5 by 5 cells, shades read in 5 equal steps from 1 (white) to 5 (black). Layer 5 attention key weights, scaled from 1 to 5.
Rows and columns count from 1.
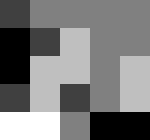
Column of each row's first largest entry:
1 1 1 1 4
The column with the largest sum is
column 1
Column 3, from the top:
3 2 2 4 3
